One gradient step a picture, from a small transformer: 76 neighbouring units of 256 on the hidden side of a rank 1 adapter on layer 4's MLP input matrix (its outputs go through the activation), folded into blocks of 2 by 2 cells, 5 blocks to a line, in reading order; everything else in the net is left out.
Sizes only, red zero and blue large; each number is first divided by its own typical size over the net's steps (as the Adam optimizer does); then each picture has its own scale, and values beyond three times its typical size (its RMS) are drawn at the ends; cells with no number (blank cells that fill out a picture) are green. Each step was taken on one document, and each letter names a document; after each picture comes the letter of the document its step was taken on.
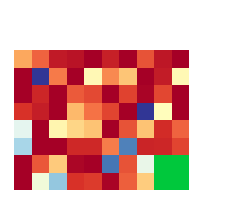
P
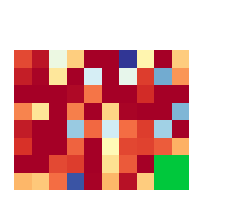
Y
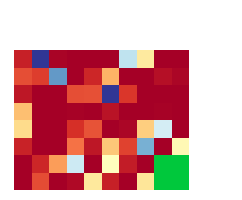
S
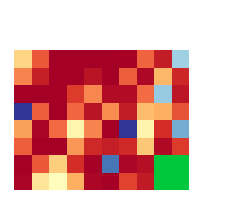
P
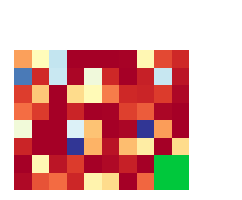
S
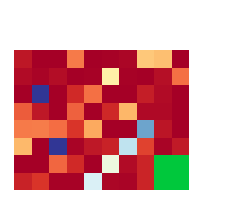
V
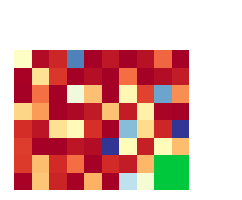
P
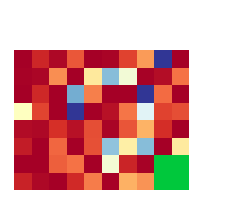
V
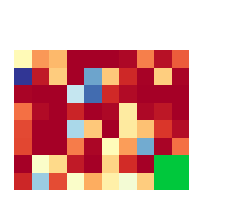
S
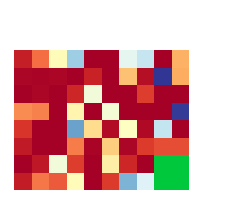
Y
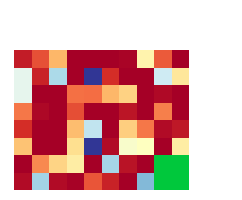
S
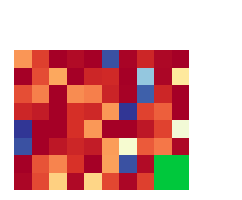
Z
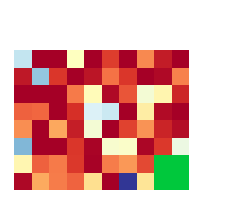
P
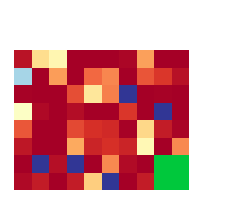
S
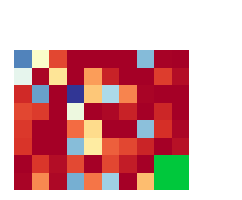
S
